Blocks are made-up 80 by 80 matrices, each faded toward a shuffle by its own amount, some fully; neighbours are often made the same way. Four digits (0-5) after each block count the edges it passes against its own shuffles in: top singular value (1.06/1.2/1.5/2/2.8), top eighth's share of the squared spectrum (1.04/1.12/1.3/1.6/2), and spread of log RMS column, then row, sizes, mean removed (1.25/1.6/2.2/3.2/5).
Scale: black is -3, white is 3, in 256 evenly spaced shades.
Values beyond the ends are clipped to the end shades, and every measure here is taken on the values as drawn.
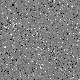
0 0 0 0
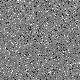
0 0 0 0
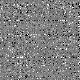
2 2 2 3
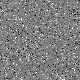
1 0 0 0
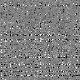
2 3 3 3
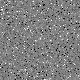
0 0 0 0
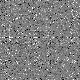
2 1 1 1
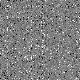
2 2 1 1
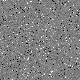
0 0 0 0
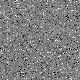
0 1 0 0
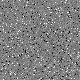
0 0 0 0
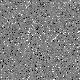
2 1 0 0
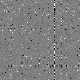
4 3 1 1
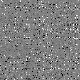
4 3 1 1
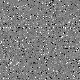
3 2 1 1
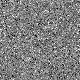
0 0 0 0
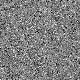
0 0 0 0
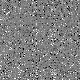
3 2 1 1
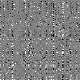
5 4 3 2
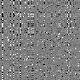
5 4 3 2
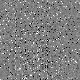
3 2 1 0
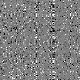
4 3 2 1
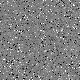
2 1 0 0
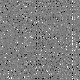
4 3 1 1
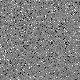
3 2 1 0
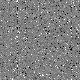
3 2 1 0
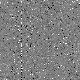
3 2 1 0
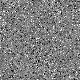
0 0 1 0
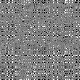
5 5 3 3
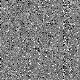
1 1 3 0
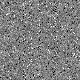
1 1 2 0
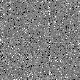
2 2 1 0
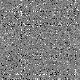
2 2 2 2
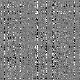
3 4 4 3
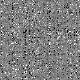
1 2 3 2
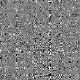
2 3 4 3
